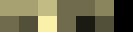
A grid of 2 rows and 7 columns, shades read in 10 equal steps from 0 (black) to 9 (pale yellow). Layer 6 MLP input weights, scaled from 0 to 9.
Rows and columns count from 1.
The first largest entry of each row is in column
3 3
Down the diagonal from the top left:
6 3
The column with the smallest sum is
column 7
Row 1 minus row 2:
2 3 -2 0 3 2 0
